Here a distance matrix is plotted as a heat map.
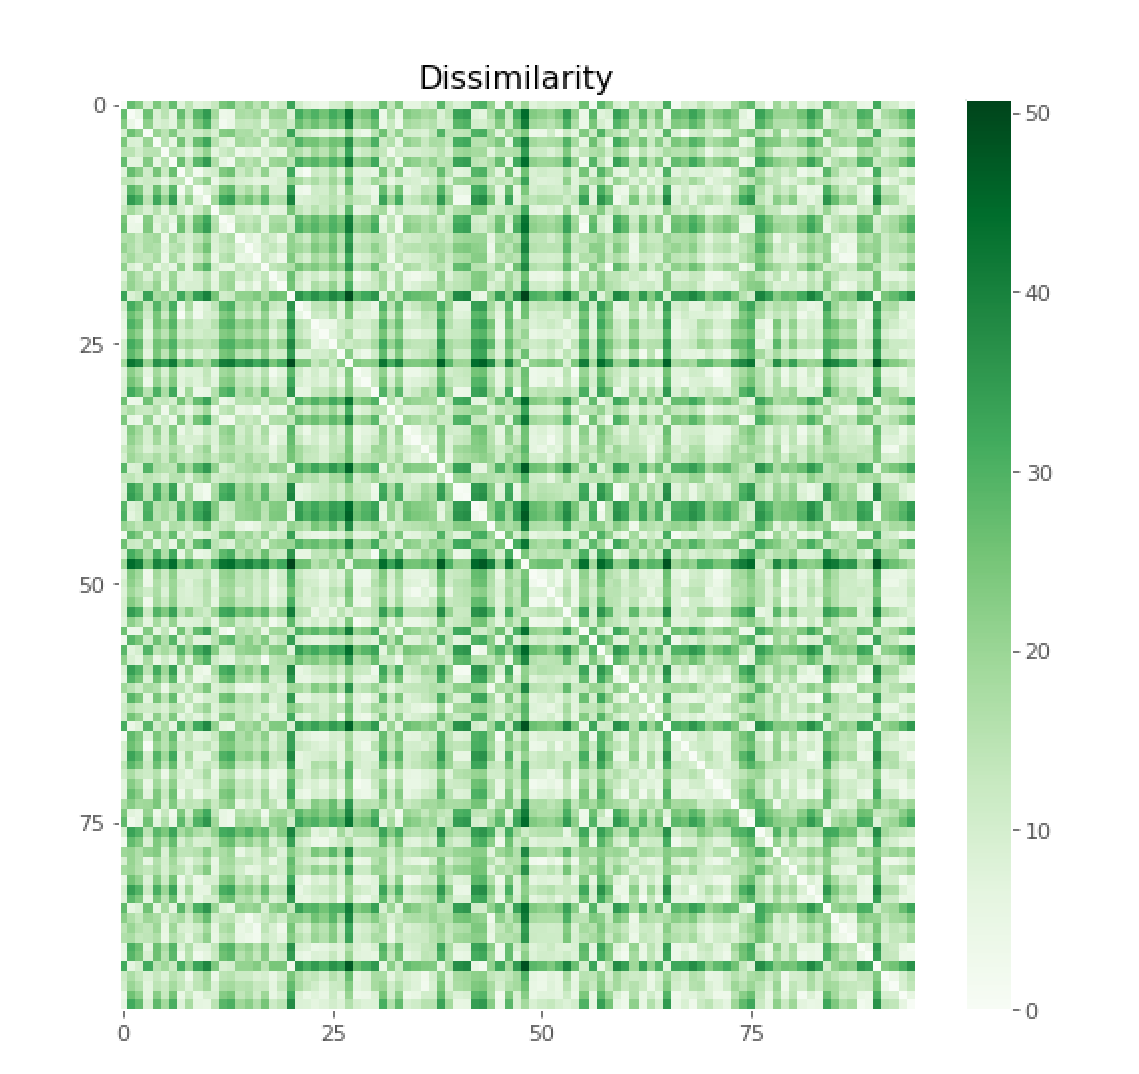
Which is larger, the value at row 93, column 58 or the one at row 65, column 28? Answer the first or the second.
the second
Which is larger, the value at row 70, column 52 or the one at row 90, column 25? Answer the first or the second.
the second
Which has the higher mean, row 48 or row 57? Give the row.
48
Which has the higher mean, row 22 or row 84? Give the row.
84
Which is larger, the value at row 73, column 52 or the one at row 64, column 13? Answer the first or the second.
the second
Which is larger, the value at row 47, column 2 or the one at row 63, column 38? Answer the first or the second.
the first
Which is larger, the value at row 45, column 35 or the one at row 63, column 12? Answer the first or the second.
the second
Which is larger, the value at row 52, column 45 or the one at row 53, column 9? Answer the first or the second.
the second
